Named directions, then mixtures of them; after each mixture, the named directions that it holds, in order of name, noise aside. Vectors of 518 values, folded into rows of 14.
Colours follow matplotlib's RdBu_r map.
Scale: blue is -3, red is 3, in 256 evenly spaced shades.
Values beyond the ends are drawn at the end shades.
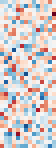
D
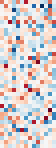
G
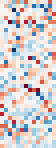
D, G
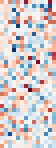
D, G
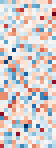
D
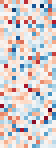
G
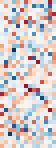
D, G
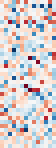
D, G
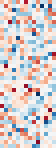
G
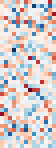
D, G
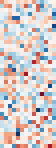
D, G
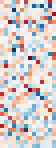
D, G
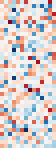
D, G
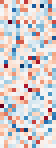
G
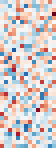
D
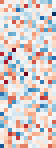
D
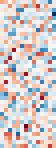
D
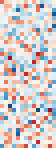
D, G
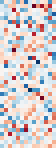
D, G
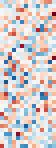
D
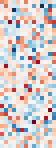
G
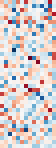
D, G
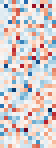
G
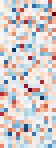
D, G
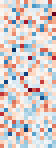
D, G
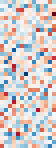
D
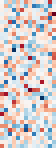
D, G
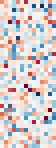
G
